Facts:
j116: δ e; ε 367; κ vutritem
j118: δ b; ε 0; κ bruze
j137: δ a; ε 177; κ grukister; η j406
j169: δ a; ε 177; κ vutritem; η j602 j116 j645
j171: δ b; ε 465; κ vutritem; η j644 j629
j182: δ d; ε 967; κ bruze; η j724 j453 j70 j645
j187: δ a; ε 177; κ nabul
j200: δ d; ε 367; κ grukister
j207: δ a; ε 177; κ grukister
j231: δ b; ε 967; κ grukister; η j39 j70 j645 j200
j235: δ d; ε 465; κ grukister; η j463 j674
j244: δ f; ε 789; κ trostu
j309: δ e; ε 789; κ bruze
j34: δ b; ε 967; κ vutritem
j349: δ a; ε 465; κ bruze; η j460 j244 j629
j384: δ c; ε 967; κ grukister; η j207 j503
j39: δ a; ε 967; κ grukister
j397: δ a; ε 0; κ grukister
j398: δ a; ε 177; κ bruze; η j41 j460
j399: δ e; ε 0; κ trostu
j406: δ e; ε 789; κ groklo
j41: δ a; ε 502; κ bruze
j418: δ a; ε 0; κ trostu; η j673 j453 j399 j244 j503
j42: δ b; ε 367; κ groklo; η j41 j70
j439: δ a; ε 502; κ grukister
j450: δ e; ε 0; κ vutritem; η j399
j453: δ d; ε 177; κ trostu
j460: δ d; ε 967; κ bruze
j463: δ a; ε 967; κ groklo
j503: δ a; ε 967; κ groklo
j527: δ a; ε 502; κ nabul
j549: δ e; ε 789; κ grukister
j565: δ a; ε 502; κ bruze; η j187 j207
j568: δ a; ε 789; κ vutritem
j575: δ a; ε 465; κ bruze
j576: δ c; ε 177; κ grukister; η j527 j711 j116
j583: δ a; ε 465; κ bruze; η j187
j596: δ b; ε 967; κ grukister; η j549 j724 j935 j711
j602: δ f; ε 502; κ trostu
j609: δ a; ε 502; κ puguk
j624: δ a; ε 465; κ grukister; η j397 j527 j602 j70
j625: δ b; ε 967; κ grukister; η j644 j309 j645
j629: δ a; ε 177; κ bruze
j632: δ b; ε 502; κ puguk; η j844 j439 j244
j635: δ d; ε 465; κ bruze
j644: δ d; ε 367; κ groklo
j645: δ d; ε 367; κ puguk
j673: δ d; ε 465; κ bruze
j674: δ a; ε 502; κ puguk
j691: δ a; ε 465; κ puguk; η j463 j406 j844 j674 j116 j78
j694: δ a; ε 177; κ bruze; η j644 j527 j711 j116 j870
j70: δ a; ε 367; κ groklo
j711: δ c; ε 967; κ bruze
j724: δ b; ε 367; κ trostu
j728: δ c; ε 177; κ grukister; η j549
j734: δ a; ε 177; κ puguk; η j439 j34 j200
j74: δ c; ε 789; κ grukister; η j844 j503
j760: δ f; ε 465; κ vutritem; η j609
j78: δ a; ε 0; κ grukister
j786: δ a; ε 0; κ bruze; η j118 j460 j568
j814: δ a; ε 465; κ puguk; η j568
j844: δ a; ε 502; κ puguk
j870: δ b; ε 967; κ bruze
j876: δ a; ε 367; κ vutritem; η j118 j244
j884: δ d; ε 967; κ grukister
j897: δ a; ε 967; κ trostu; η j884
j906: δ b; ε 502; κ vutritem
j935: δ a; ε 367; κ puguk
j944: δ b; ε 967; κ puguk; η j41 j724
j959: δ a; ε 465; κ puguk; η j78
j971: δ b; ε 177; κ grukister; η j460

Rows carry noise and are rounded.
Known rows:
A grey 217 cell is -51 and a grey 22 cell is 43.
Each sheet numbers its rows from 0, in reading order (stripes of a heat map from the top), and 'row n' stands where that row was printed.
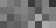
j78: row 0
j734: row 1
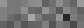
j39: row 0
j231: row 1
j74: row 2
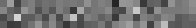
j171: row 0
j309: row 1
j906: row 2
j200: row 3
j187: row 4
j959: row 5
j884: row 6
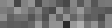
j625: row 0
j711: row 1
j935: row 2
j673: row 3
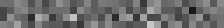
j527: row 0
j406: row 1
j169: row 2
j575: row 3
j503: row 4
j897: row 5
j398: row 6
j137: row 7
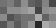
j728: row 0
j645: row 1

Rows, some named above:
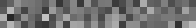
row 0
j418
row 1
j450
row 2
j734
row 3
j711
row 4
j814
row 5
j576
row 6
j944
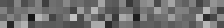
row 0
j844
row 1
j644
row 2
j760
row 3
j602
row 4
j42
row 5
j625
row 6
j624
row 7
j418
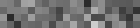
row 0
j384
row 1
j624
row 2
j527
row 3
j897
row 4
j786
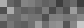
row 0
j576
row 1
j182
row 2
j691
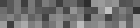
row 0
j632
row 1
j118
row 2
j959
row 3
j187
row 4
j694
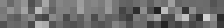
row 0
j549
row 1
j724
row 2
j207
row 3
j207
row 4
j460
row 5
j568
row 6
j116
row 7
j70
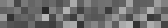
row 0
j971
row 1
j876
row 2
j244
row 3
j41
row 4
j602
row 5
j399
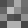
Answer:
j724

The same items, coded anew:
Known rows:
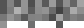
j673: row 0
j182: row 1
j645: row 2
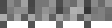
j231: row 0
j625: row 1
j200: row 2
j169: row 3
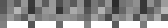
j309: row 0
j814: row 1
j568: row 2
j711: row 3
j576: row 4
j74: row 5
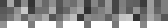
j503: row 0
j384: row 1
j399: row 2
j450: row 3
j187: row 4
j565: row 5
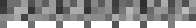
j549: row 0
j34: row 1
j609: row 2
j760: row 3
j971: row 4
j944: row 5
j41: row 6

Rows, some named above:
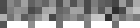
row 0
j231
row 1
j244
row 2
j644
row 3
j187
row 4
j844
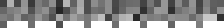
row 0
j42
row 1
j694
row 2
j691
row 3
j897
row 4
j527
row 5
j876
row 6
j760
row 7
j187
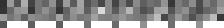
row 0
j944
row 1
j171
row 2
j734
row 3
j460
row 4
j786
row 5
j244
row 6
j694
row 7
j418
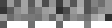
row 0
j734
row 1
j70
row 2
j632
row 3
j724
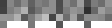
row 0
j207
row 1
j602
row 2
j231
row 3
j116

